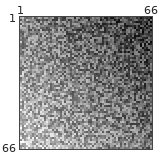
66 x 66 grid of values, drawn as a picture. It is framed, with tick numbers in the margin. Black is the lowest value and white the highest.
Neither half mirrors the other. There are no regular stripes. The bottom left is the ninth with the highest average. There is an overall slope up to the bottom left. No single row or column stands out from its neighbours. The top right is the ninth with the lowest average.
